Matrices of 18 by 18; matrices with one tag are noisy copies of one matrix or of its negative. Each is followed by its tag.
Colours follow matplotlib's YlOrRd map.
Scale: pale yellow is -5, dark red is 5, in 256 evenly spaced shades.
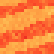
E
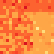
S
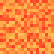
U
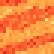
E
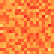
U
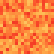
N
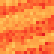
E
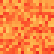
N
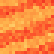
E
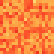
N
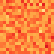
U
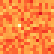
N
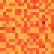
U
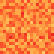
U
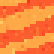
E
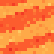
E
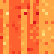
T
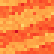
E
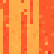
T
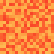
U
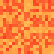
N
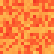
N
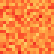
U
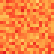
U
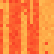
T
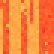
T
